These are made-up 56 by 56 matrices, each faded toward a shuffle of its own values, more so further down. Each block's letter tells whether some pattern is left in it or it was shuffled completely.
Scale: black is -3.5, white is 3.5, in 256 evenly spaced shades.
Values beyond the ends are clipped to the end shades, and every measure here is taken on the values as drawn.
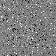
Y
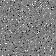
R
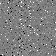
Y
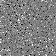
Y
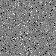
Y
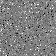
R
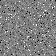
R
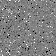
Y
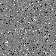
Y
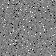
R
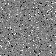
Y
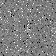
Y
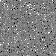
Y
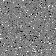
R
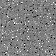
R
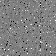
Y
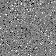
Y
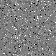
Y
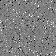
Y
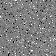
R
